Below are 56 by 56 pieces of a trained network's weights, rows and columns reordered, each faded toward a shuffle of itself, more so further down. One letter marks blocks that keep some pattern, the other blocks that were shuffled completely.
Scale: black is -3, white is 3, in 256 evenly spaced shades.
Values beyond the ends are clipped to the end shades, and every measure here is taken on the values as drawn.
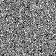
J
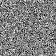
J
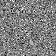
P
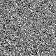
J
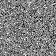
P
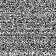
P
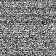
P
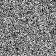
J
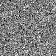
J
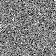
J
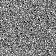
J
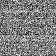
P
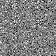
P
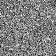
J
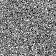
J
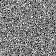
J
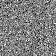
J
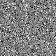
P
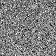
J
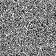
J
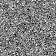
J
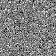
P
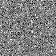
P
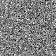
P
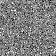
J
